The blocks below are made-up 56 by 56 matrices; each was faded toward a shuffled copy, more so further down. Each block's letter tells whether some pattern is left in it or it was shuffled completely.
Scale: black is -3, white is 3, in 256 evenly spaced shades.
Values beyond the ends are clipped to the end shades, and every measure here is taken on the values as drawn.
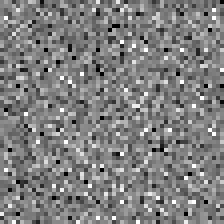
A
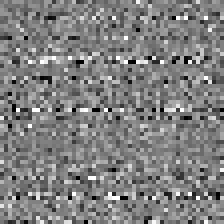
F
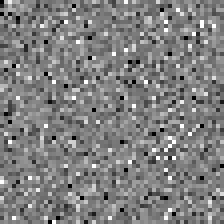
A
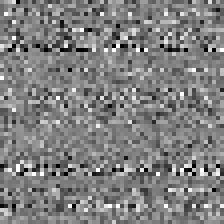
F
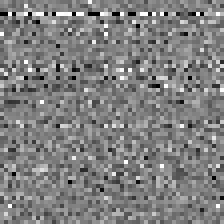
F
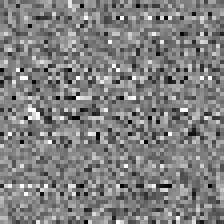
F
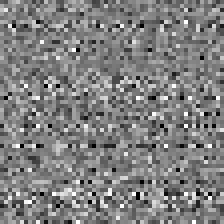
F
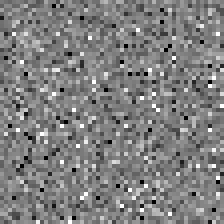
A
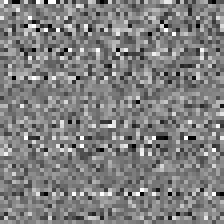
F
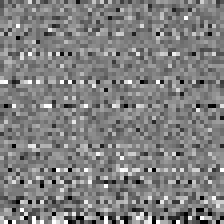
F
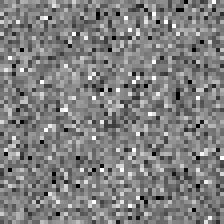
A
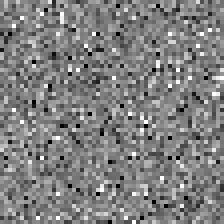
A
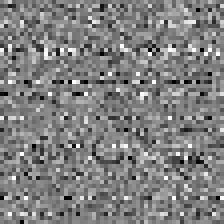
F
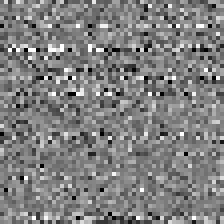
F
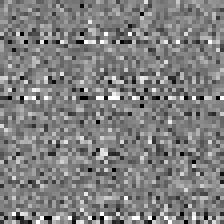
F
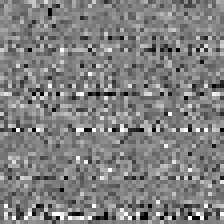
F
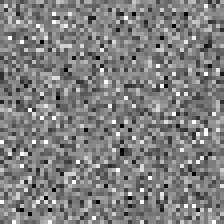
A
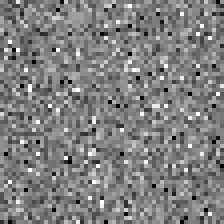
A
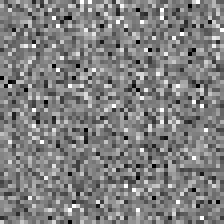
A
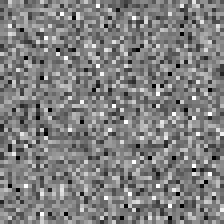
A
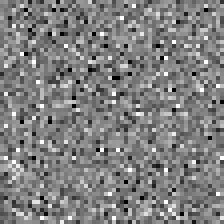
A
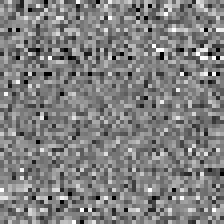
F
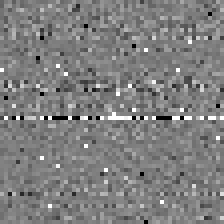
F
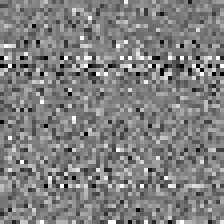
F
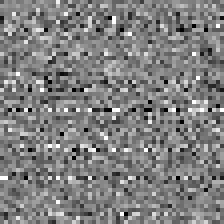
F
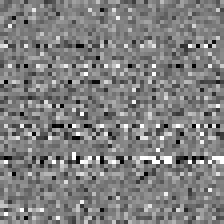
F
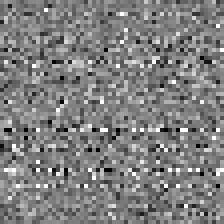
F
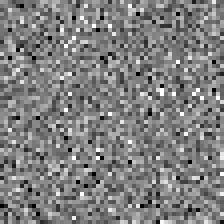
A
